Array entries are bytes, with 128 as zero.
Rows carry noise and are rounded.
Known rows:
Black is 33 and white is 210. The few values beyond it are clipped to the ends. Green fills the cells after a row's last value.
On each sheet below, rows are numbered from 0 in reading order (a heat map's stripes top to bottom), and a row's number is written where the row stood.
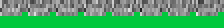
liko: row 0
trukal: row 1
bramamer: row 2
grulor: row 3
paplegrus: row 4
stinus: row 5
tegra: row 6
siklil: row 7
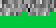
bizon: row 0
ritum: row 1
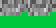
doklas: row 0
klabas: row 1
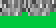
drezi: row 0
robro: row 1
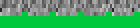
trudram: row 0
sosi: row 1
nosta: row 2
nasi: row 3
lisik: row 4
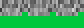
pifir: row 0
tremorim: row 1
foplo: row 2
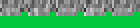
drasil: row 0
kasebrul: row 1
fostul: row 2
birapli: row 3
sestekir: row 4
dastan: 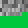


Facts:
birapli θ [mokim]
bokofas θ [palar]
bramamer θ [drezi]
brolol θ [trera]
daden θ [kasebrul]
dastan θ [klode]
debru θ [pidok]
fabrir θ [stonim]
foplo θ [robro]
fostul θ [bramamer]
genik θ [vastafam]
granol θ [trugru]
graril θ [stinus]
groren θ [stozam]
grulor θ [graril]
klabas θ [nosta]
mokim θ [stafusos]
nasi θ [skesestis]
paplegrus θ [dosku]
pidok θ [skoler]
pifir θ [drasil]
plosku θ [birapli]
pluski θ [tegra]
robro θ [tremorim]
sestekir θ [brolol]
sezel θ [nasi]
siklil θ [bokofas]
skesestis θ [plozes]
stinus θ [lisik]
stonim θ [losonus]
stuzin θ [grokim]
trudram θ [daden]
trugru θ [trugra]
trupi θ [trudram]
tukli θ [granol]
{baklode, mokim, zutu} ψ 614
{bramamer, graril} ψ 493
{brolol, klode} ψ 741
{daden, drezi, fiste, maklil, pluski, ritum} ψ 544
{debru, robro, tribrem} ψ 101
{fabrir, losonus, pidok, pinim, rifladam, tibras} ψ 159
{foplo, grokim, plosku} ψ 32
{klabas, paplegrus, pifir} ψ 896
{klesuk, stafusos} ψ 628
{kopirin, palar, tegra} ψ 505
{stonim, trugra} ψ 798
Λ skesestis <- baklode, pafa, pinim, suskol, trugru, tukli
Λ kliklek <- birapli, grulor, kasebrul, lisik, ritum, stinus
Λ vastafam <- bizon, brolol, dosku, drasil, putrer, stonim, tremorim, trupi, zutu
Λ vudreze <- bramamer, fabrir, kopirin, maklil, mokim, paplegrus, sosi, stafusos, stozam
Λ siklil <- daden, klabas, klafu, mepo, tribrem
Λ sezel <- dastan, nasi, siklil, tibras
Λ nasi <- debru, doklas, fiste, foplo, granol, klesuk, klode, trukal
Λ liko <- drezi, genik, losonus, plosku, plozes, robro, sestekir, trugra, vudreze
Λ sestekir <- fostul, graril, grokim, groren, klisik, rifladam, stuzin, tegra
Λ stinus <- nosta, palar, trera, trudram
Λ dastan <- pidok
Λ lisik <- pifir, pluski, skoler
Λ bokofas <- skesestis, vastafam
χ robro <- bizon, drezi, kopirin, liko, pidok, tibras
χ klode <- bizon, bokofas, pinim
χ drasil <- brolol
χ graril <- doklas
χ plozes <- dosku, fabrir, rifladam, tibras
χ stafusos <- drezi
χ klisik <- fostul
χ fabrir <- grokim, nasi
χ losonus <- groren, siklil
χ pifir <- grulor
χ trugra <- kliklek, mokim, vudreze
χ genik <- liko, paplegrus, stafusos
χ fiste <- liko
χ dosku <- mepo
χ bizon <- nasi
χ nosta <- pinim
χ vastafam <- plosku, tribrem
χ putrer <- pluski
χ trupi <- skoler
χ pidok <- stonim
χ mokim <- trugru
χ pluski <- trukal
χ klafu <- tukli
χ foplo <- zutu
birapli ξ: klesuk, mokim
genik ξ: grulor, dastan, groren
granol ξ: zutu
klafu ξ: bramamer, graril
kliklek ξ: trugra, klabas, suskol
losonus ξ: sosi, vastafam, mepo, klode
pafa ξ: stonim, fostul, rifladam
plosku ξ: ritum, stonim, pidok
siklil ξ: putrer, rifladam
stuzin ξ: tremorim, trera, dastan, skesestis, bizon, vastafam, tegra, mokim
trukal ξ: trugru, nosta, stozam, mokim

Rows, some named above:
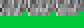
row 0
palar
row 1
liko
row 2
stuzin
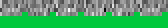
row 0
liko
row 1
plozes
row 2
genik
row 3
trugra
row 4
bizon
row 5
liko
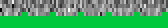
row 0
pluski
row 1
daden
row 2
stafusos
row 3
klode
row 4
klesuk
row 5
fiste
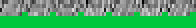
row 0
fabrir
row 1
kliklek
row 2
foplo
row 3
mokim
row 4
pinim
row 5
mokim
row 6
tibras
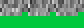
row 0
klafu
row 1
stonim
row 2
vastafam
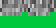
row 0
groren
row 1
maklil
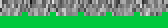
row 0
kopirin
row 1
baklode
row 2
kasebrul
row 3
debru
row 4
brolol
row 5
bizon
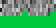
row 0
granol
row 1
dosku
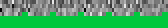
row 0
pluski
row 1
losonus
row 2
klesuk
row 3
pidok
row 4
robro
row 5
mepo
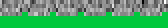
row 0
grokim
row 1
kliklek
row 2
graril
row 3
bramamer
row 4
tukli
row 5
zutu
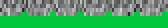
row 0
daden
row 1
sezel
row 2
tegra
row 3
dastan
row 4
trupi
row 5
suskol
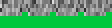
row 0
trugru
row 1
tribrem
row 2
pifir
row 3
pafa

